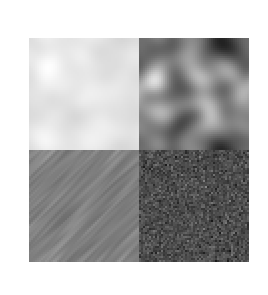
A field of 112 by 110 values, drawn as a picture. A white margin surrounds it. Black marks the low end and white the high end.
It is made of 2 by 2 panels. Panel 1,1: very high, smooth, faint in contrast. Panel 1,2: middling, smooth, strong in contrast. Panel 2,1: middling, slanting up to the right, faint in contrast. Panel 2,2: low, fine-grained.
